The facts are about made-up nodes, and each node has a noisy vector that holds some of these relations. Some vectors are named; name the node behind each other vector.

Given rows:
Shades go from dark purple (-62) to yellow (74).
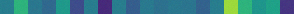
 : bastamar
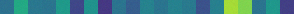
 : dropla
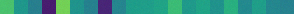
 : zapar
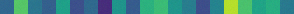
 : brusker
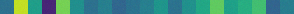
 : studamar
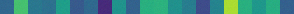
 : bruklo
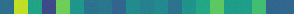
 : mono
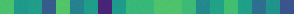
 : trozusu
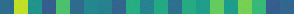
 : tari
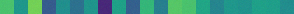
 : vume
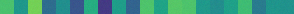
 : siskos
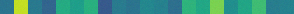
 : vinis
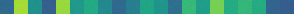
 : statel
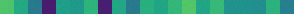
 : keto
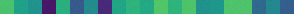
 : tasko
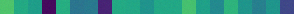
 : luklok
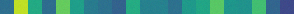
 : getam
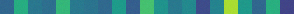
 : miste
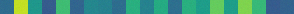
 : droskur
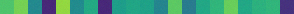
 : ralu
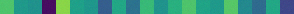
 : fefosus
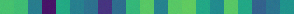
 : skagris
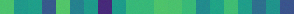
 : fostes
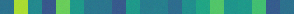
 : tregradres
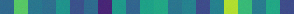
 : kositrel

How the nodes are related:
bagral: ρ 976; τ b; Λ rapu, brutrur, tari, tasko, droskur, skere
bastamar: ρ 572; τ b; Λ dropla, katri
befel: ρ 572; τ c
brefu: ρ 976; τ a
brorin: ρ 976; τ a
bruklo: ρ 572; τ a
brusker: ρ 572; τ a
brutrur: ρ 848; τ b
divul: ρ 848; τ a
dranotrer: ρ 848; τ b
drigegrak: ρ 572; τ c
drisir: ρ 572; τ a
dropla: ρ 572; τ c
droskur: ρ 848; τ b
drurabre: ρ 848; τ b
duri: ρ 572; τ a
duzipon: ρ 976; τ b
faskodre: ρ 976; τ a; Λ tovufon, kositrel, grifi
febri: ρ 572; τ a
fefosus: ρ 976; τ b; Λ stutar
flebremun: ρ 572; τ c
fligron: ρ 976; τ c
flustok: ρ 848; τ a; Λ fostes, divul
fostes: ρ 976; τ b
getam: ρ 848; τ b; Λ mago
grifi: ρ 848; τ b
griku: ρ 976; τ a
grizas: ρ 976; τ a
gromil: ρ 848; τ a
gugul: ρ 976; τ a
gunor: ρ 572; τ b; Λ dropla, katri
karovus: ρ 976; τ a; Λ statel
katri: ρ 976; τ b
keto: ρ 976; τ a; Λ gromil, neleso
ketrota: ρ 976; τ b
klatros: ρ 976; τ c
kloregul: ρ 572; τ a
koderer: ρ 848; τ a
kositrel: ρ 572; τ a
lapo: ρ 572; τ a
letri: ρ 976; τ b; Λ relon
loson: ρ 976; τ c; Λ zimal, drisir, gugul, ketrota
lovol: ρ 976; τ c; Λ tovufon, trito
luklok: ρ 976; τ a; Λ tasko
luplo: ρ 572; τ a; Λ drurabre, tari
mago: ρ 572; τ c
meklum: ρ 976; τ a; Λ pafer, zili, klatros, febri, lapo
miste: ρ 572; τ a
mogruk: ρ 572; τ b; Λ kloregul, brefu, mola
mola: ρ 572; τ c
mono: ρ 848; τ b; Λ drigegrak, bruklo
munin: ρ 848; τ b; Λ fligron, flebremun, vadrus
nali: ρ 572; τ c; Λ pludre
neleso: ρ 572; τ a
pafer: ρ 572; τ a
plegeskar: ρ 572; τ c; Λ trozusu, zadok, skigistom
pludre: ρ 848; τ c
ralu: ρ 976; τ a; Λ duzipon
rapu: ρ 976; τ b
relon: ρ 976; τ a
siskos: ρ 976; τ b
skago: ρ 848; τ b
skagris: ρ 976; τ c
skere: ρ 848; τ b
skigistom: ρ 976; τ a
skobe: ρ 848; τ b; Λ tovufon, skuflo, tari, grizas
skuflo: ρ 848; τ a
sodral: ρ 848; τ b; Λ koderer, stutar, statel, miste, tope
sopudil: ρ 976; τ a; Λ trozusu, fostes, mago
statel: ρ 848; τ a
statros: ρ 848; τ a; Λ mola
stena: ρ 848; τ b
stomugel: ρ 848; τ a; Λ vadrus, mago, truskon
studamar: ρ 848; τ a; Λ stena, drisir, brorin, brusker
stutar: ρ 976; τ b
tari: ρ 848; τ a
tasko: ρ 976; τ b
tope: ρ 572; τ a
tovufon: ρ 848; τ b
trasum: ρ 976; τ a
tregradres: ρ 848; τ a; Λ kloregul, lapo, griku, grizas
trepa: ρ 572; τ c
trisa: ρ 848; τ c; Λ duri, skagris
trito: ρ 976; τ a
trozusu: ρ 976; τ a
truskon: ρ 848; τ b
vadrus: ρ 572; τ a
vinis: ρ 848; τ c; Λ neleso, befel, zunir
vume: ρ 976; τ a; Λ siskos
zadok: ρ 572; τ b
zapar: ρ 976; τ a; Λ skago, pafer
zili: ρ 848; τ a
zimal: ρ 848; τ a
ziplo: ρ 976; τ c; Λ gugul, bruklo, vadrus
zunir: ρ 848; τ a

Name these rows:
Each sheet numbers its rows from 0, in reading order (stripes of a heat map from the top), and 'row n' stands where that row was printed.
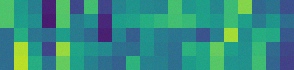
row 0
katri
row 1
trasum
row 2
mogruk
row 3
sodral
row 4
flustok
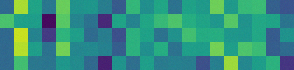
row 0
divul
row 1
loson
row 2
trisa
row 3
truskon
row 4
plegeskar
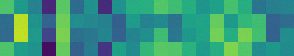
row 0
griku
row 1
dranotrer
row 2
stena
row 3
brorin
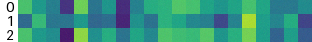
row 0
klatros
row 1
mago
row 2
stutar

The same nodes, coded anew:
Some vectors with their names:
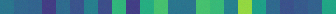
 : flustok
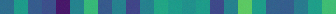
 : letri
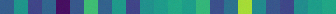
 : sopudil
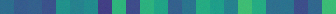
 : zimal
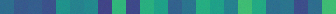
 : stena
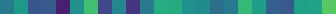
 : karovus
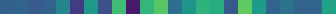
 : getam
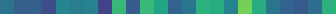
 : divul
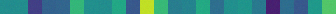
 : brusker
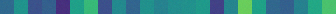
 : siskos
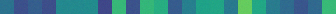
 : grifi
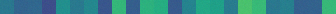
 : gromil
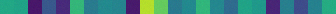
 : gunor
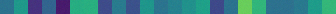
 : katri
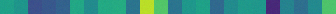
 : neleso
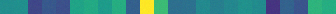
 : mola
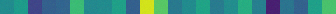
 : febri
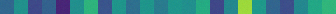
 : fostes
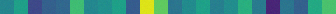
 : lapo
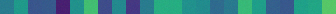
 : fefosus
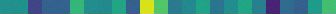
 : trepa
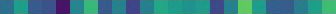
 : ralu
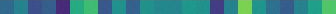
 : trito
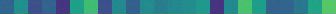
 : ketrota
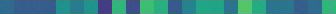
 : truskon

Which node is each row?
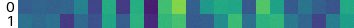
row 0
stomugel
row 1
statros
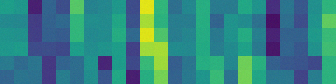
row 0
dropla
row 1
drisir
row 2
zadok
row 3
nali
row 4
mono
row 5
tregradres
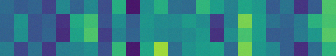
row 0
studamar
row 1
grizas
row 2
gugul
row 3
skobe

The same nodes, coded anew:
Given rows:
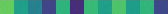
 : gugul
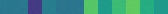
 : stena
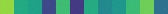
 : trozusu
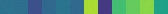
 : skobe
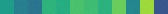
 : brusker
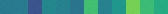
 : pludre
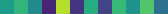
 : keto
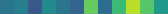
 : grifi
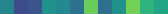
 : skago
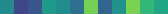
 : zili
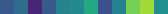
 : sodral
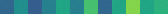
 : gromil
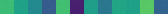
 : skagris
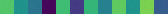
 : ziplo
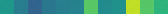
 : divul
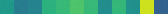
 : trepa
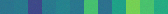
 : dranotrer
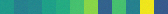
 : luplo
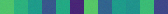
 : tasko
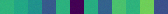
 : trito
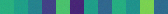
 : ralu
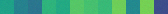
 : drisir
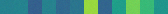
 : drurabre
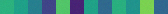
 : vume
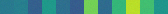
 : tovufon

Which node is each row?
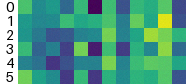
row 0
grizas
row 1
kositrel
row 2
getam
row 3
meklum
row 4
mono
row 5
fligron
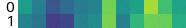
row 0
truskon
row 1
munin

